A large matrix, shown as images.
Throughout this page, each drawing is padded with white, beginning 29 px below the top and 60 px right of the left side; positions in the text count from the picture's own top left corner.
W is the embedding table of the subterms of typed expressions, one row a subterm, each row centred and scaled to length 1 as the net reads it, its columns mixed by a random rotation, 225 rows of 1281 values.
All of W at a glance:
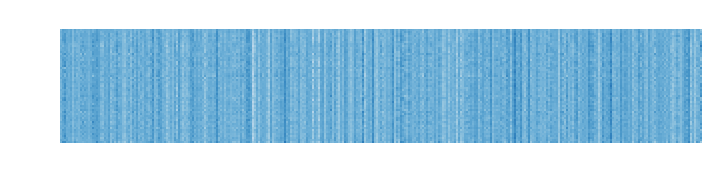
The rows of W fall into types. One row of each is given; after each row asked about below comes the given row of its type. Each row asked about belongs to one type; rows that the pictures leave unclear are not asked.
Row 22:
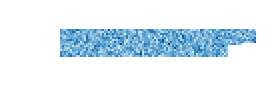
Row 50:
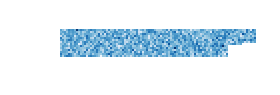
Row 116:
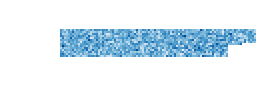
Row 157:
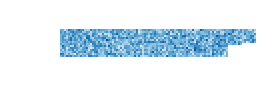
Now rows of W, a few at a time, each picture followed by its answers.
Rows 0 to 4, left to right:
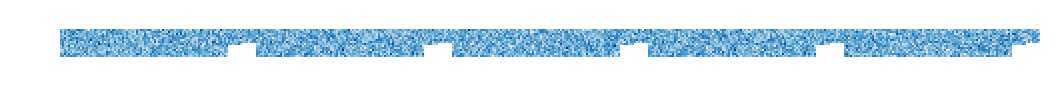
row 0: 22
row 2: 50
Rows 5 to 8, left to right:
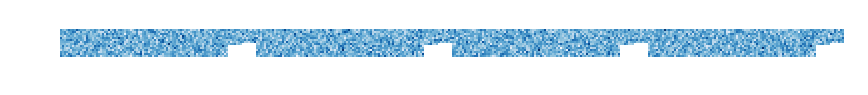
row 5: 22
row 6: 50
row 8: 50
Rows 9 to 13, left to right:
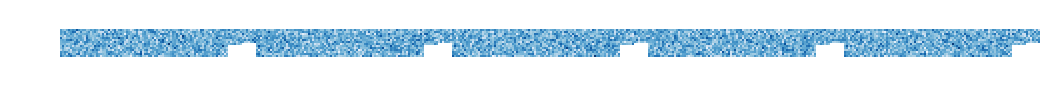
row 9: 22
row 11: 116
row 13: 22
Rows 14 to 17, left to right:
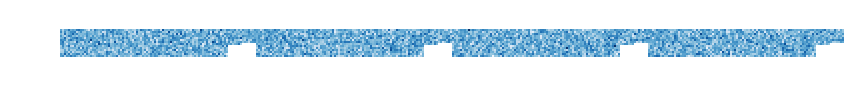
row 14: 22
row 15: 157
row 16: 50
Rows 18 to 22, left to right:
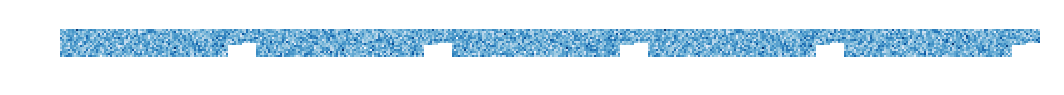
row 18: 50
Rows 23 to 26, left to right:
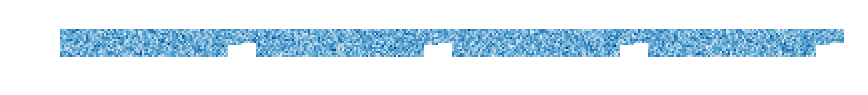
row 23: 22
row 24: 116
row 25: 50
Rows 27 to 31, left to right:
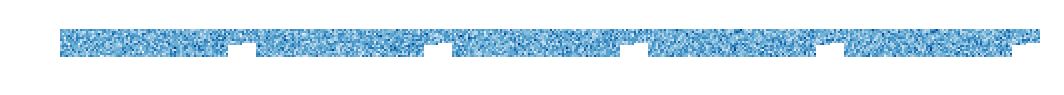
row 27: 50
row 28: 116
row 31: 50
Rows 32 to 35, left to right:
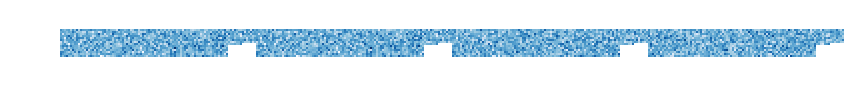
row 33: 50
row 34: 116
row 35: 116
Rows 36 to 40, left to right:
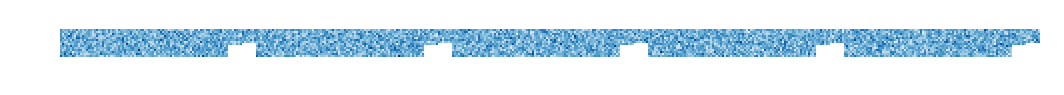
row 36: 116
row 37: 116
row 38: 22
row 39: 157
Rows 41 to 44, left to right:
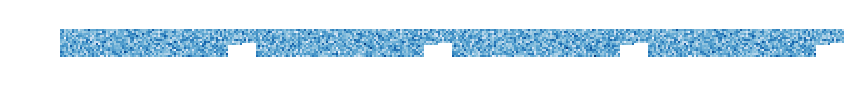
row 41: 116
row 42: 22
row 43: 116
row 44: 116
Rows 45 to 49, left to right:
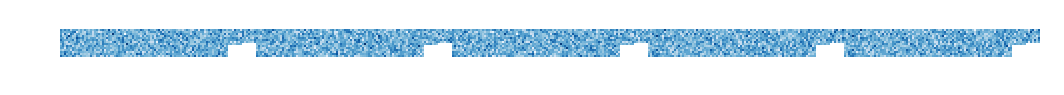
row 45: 22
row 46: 22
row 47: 22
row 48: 50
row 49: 50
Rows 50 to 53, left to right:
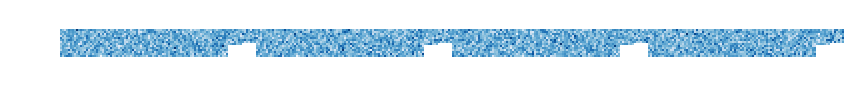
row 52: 22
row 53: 50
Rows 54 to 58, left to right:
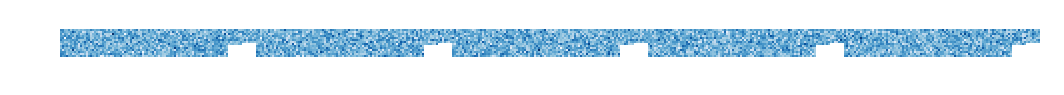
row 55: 116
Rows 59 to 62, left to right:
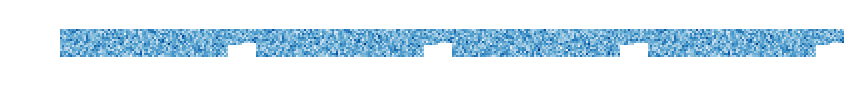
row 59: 22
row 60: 22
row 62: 22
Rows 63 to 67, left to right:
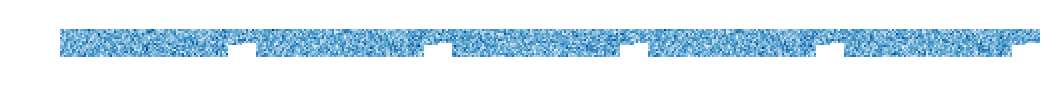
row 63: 50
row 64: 50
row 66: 50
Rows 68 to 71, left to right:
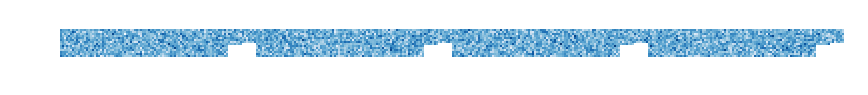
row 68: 22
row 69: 157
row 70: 22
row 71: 116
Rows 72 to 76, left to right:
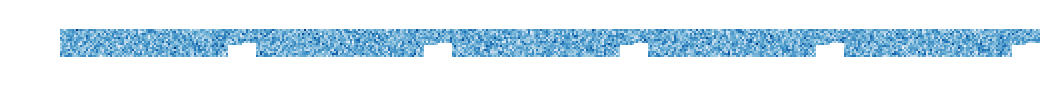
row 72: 50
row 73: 22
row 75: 22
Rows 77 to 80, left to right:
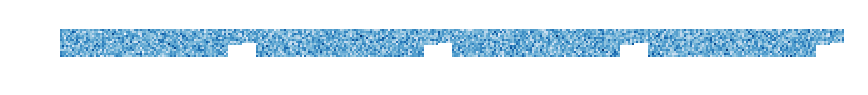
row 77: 22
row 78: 116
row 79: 116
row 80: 116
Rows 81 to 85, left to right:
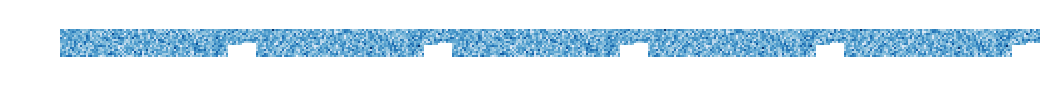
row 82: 50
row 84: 50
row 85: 50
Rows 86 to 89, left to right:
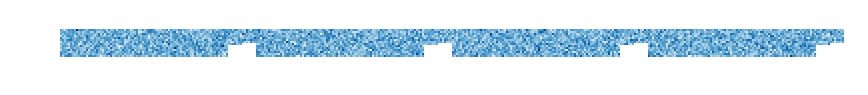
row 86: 50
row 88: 50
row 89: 116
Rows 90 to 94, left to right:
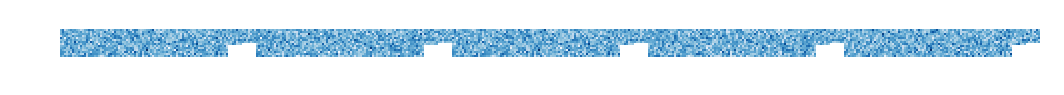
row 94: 50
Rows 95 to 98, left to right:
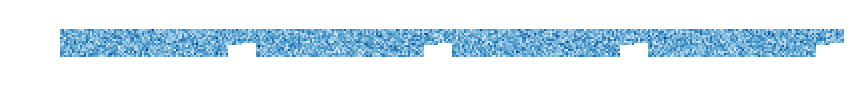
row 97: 116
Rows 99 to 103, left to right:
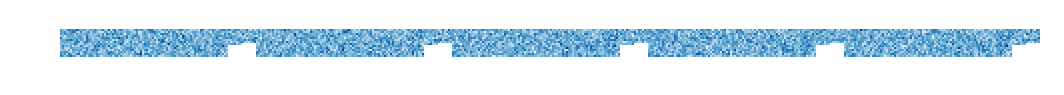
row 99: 22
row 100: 50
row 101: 50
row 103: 50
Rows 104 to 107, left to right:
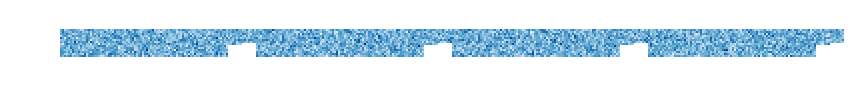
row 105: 22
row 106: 22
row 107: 116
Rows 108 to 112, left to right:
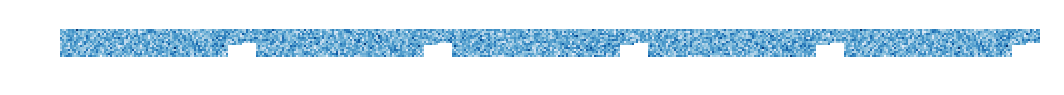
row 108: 50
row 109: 22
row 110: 116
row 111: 116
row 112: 50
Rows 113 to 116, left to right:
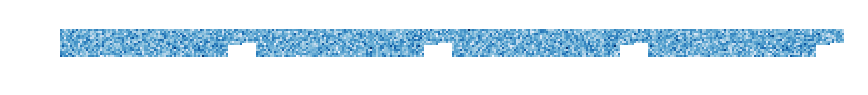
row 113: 116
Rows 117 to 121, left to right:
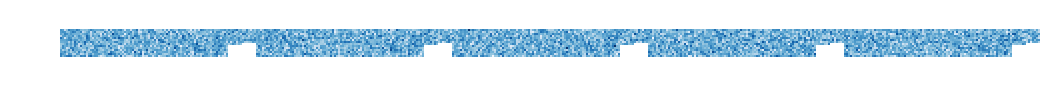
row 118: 157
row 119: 50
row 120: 116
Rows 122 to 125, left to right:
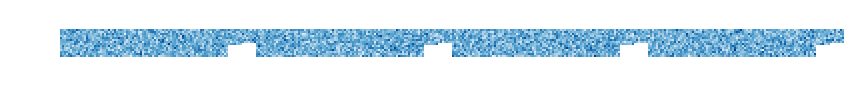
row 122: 22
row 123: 116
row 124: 116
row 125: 50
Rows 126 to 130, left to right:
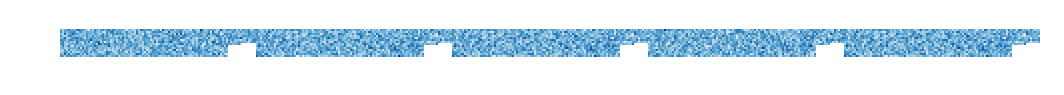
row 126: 22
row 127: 116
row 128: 116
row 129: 50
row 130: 116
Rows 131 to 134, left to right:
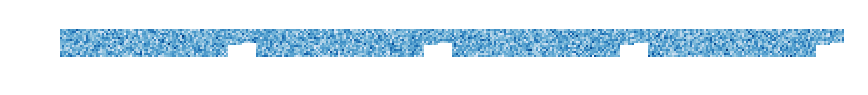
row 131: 22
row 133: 116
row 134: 116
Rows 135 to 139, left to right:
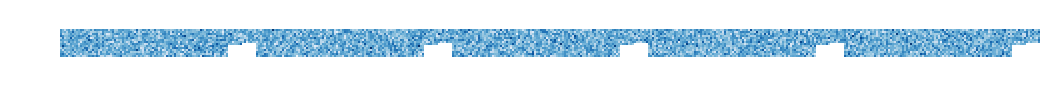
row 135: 116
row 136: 50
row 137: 22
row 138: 22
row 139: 22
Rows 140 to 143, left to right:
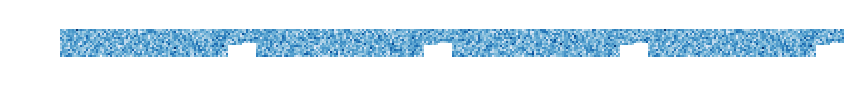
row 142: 22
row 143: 50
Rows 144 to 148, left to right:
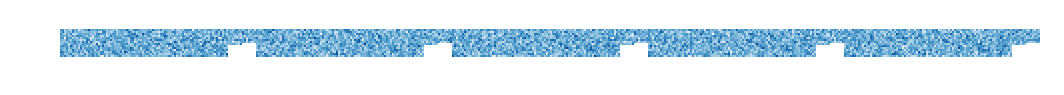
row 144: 116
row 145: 22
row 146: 116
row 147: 22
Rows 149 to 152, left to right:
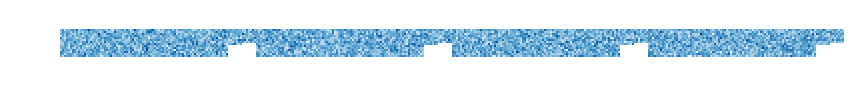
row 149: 50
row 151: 116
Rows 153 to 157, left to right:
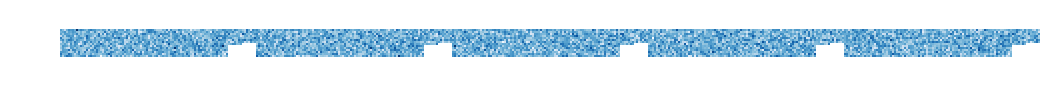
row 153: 50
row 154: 116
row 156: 116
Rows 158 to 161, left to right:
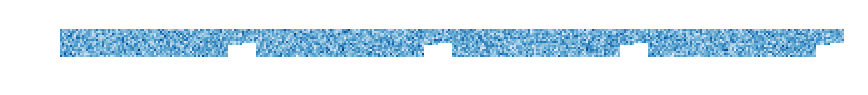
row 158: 116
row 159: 50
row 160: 157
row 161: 116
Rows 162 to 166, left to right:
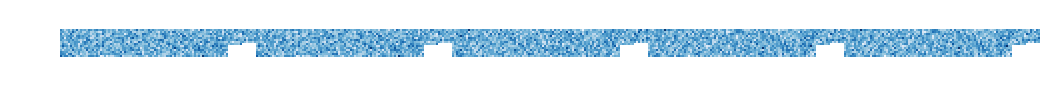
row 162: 116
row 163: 116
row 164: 50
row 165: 50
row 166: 50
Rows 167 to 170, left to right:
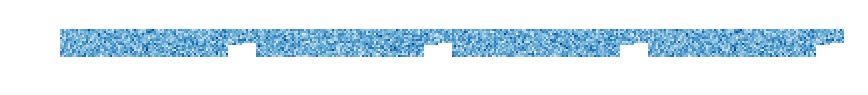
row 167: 50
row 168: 116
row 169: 22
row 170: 50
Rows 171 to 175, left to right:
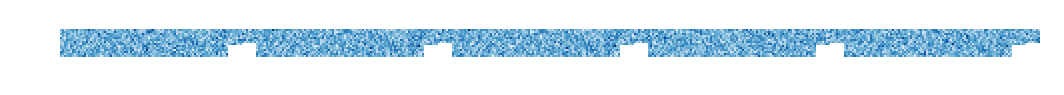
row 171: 50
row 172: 50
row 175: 22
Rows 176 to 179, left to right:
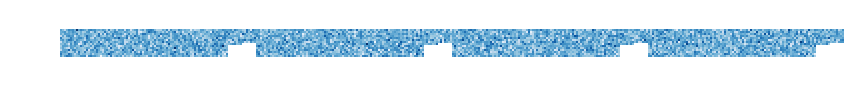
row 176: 50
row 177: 116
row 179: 22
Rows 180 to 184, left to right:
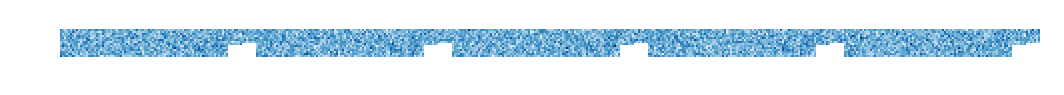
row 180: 116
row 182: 50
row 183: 157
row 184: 50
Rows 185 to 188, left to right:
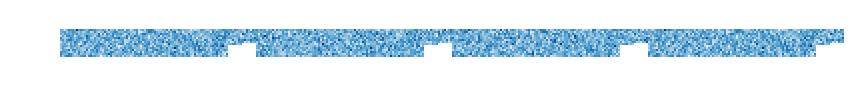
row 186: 50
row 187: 22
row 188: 50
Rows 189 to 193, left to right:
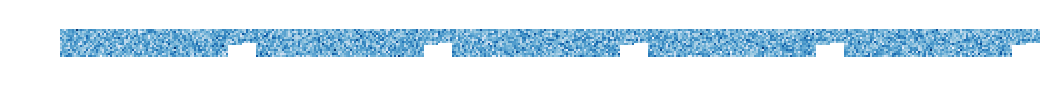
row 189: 50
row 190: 116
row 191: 116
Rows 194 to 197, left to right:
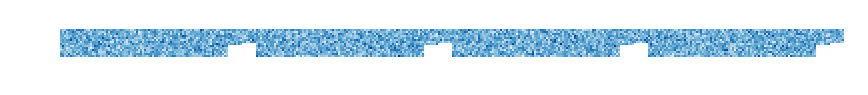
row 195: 116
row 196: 22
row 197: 116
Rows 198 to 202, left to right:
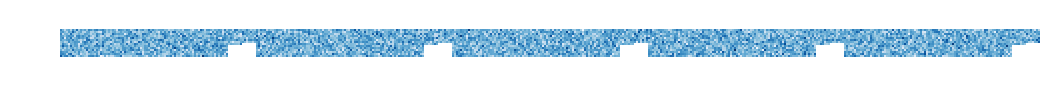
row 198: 116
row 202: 22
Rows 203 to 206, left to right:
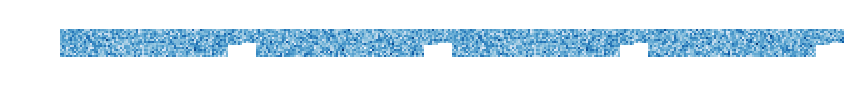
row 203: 157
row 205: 157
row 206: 22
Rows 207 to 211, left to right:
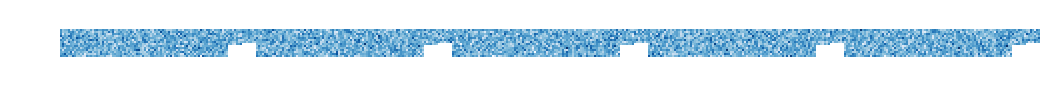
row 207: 116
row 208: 22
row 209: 50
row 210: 116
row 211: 50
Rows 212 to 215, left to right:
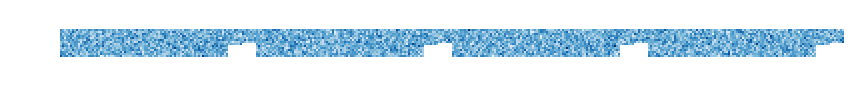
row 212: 116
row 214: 50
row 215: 22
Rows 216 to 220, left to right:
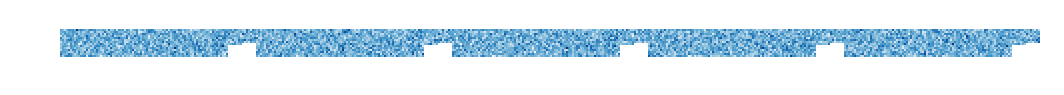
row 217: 50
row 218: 50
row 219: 116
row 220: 22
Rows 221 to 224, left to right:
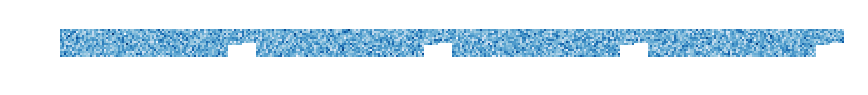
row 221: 22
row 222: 50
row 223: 116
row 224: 22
